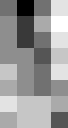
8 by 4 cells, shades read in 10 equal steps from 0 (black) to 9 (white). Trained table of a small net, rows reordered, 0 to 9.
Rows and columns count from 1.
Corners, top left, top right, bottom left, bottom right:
4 8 6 3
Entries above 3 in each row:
3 3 3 3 4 4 4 3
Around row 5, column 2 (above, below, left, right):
5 5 7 4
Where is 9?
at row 2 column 4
